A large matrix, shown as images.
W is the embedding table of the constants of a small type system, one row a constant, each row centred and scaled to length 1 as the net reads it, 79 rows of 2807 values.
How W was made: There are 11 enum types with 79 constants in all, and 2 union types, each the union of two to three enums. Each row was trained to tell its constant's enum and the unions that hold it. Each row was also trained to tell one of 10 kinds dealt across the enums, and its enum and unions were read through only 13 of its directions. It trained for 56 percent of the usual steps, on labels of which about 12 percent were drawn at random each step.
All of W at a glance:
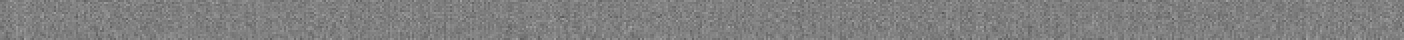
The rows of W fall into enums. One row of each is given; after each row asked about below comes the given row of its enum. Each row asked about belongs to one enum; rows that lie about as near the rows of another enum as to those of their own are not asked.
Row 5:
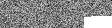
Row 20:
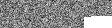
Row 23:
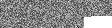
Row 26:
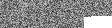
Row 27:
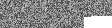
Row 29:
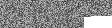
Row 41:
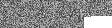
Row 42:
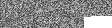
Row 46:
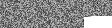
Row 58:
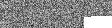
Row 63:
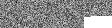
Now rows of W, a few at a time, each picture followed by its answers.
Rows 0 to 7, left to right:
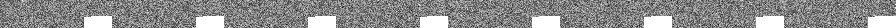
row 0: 41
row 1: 46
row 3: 46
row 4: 63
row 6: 58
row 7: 23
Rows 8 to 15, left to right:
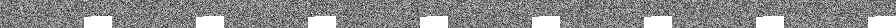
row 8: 26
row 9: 41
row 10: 42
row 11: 58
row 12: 26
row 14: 20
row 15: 63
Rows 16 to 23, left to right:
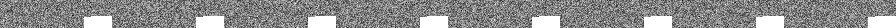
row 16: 58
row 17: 42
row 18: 5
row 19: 46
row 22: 63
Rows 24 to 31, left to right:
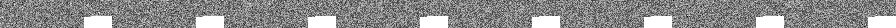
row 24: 29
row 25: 42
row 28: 23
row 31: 63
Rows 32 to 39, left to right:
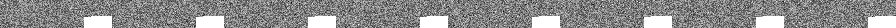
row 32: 26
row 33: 26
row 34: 27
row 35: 26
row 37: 63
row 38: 29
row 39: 41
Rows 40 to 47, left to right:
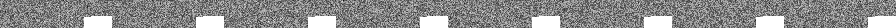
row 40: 23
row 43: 42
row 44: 42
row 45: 63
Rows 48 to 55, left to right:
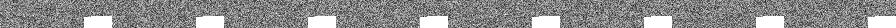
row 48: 27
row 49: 29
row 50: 46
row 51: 23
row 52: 27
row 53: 58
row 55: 58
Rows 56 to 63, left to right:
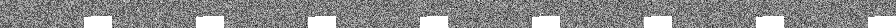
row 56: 26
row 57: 58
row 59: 5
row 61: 58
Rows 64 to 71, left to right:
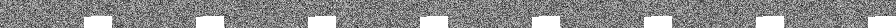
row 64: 42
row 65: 26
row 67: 63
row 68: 27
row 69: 41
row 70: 5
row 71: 41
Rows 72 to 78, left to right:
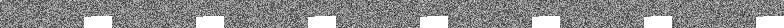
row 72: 41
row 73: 41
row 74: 29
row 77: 46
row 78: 5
